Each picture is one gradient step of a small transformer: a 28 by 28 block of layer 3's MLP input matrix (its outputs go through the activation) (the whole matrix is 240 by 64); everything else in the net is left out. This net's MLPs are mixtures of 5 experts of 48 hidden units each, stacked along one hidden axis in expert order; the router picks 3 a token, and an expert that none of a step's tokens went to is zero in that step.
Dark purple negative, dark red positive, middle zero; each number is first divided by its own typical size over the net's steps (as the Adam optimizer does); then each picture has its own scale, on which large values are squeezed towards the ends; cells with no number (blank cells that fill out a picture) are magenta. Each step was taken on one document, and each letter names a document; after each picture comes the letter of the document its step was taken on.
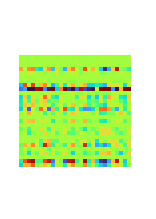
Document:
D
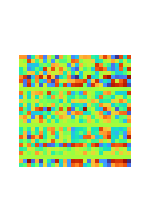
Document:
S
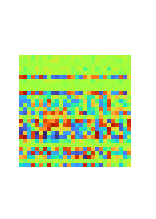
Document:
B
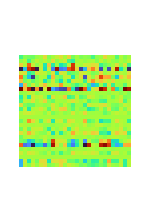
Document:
D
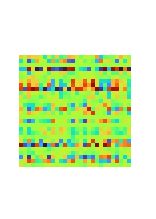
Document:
D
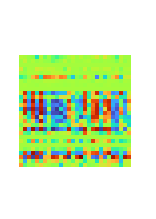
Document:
B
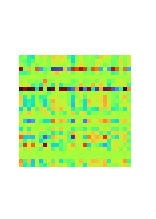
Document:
D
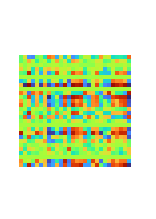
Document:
S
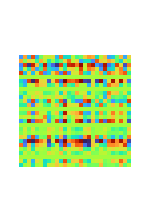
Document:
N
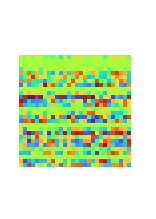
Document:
S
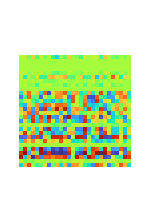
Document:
B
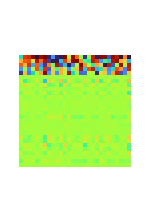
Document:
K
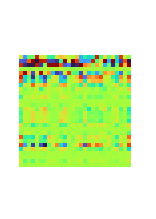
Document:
K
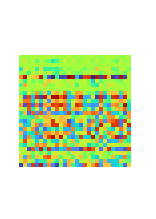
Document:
B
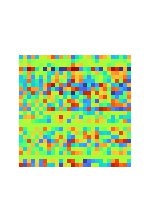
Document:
S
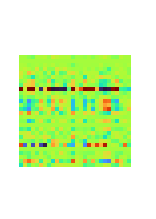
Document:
D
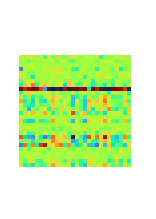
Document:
D
